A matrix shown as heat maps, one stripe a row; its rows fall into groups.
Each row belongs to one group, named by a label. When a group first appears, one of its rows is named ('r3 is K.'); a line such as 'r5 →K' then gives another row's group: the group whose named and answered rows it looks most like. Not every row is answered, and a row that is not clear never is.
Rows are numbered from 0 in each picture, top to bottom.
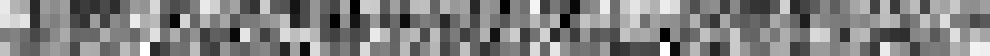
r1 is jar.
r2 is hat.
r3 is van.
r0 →jar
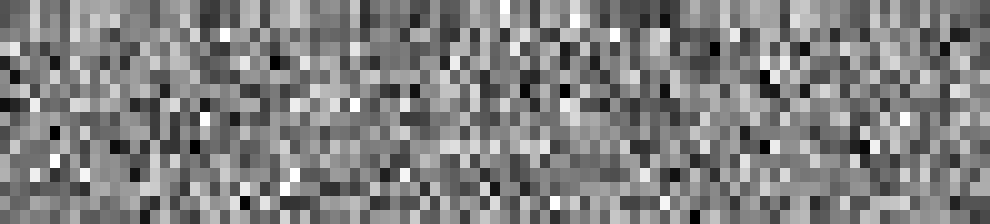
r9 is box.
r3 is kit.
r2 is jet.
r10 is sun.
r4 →kit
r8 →van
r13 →hat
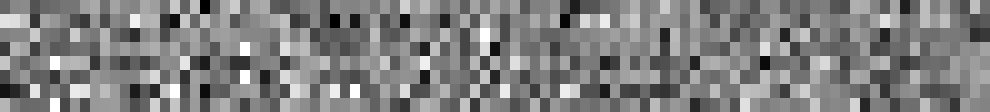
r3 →hat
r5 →hat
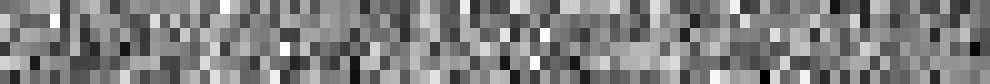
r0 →jet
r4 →jar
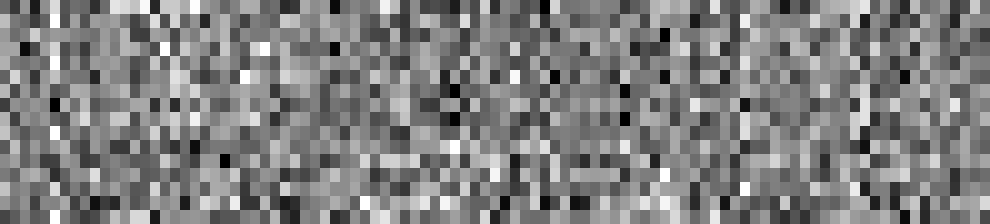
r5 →hat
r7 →box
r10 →sun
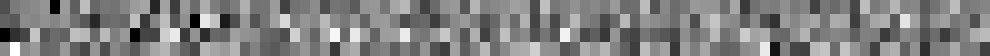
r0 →box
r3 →kit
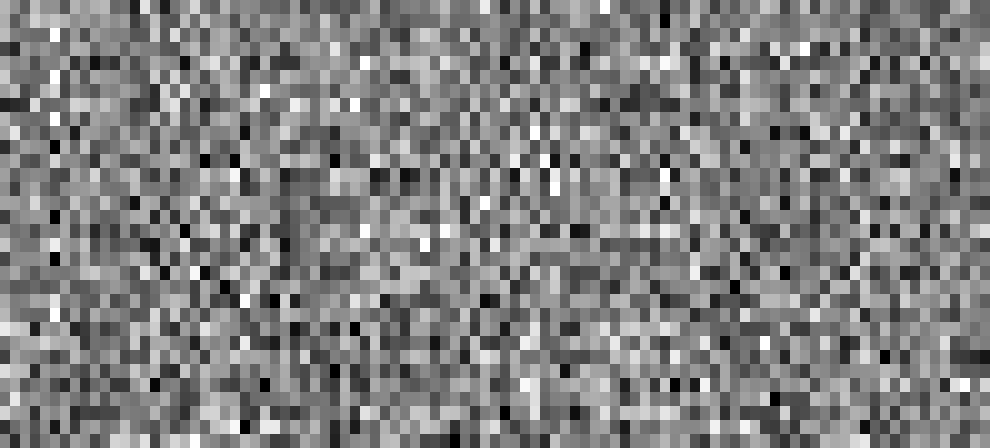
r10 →box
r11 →hat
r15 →box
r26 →jar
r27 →van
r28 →kit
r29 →jar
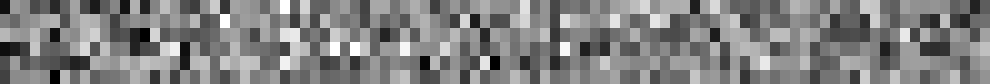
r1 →jet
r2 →sun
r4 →hat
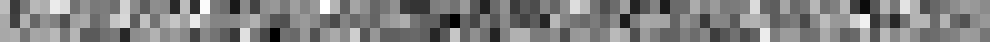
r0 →van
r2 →kit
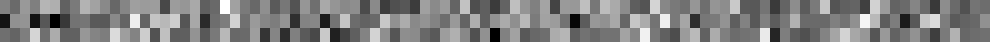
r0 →jet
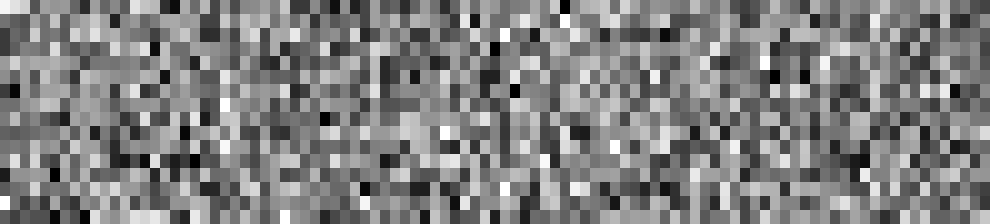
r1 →jet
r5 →jet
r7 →jet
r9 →jar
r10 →jet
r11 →sun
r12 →box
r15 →hat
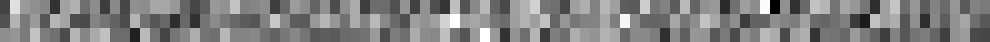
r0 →kit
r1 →sun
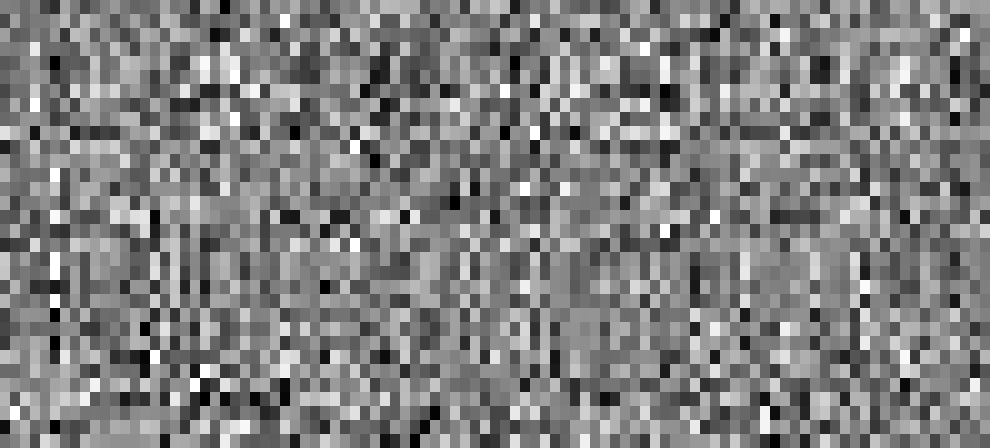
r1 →kit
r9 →jar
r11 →van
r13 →jet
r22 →box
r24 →box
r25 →sun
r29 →kit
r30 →hat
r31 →jet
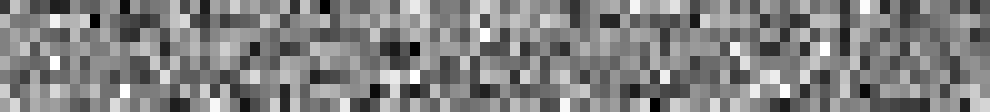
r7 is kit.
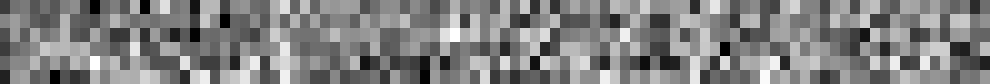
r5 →hat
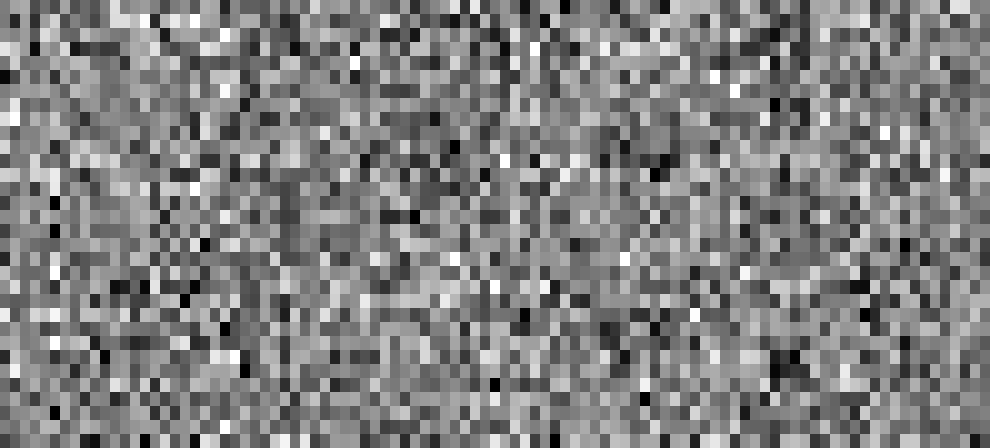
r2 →jet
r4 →kit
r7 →kit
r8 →kit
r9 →van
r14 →box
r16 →box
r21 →jar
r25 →kit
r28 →sun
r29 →box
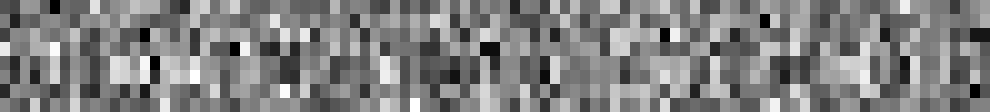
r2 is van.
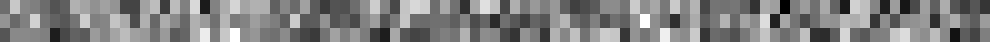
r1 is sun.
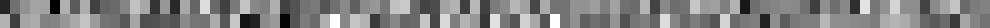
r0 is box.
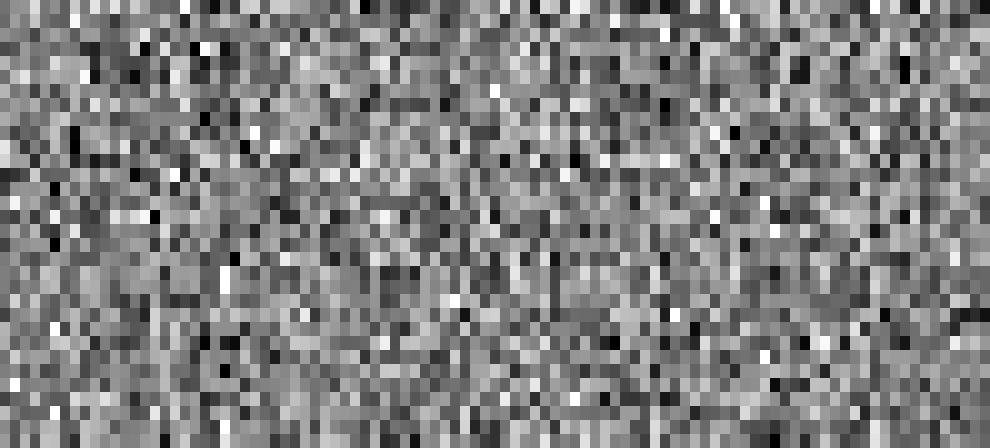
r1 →jet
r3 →van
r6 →sun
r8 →hat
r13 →box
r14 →kit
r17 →box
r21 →sun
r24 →hat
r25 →kit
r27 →kit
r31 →jet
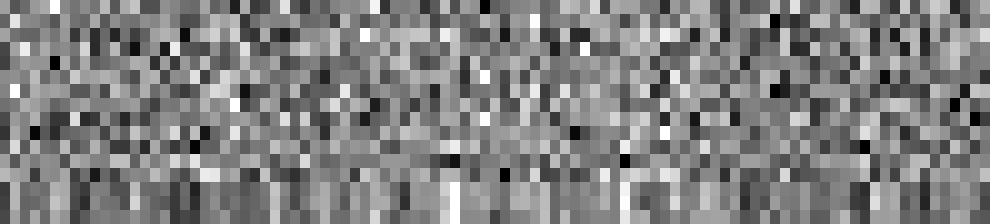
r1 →kit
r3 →hat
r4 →box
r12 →jar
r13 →sun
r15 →sun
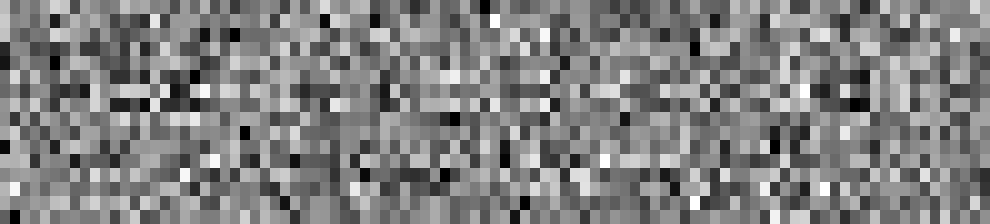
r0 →van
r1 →sun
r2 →hat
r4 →kit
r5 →sun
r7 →sun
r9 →kit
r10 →kit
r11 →jar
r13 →kit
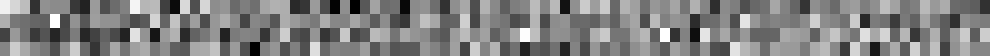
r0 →jar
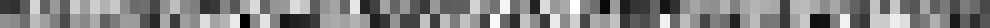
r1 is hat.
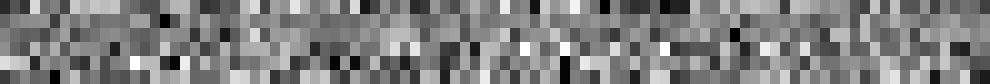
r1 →box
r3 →jet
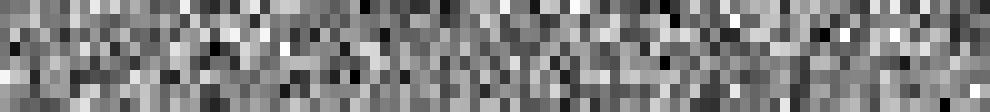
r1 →jet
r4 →hat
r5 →jar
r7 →kit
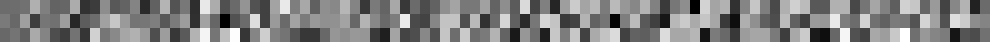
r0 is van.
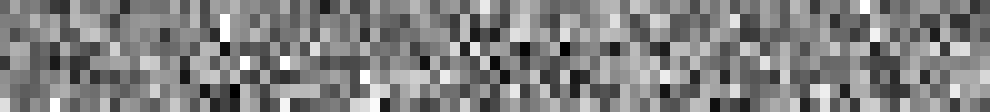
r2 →jet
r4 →hat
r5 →jar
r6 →hat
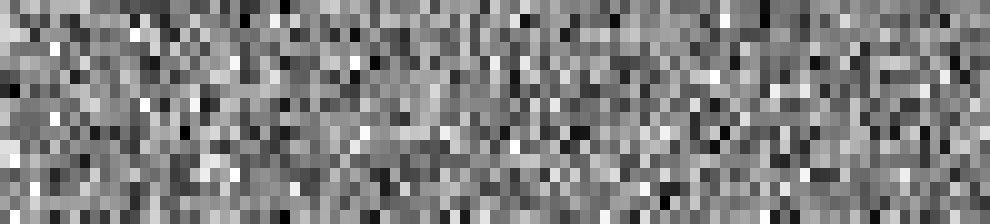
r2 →jar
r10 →kit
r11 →kit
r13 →sun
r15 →kit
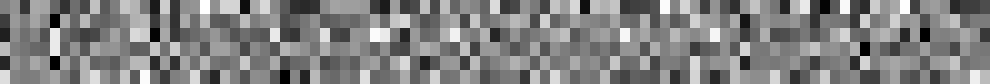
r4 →box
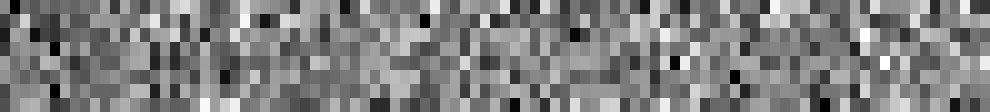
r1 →hat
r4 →van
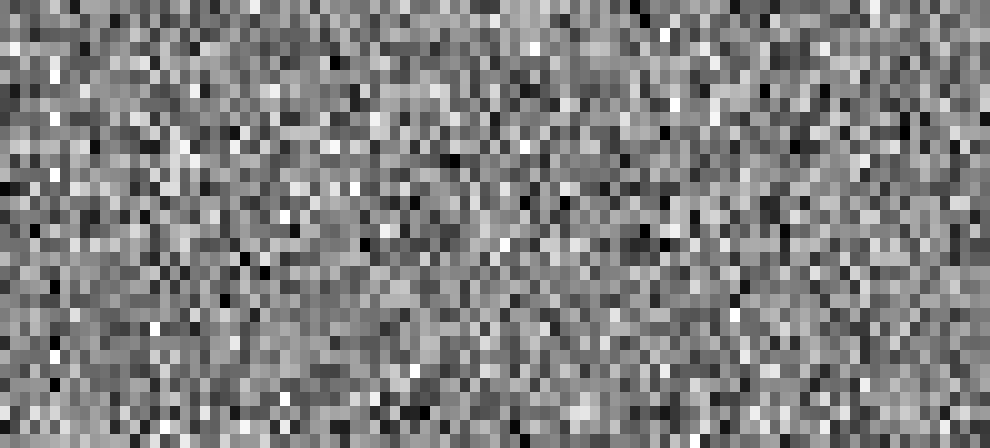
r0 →jet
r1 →sun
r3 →kit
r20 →box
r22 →jet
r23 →sun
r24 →kit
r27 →box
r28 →kit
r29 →van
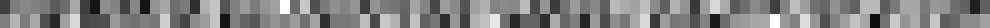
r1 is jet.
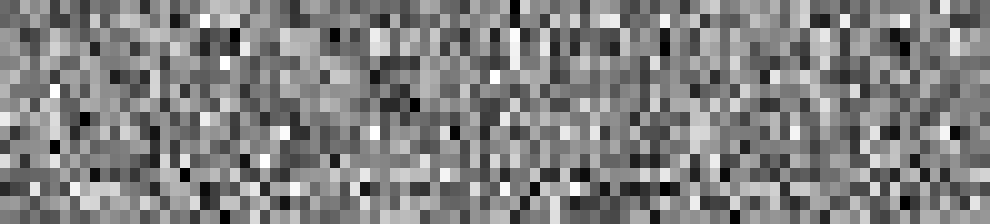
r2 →hat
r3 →hat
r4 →jet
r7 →jet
